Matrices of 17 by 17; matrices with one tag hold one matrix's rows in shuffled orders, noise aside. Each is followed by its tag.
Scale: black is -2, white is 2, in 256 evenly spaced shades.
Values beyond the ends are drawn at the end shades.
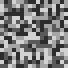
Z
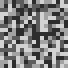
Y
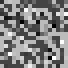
Z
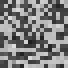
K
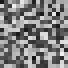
Z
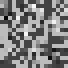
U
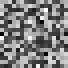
Z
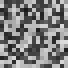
Z
